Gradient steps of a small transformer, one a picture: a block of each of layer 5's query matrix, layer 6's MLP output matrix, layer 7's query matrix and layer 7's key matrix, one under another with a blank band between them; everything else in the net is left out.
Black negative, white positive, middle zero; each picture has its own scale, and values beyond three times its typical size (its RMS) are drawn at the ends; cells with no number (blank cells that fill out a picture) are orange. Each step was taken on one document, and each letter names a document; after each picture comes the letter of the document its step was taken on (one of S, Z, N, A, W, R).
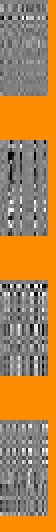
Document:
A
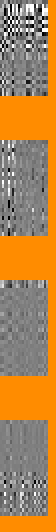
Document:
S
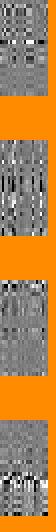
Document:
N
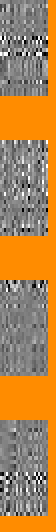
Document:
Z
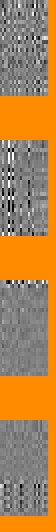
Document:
S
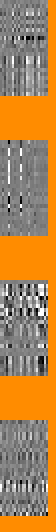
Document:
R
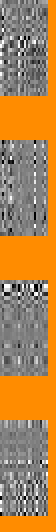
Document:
A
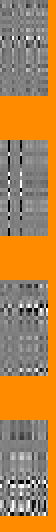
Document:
R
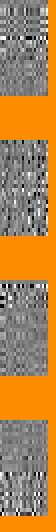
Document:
Z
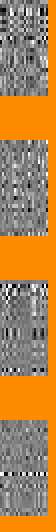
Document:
Z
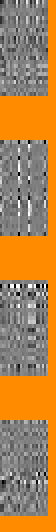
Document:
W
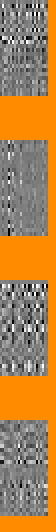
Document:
S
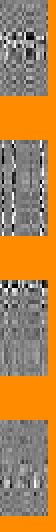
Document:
N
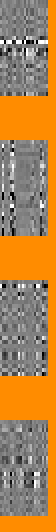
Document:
N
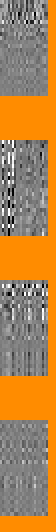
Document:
S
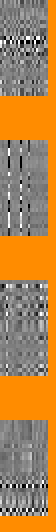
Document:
R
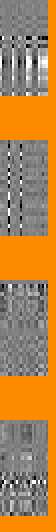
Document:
R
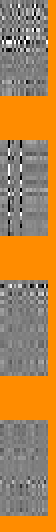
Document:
R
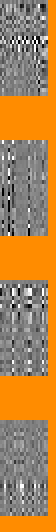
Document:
S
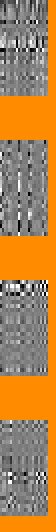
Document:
W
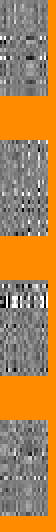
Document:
Z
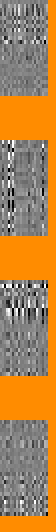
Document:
S
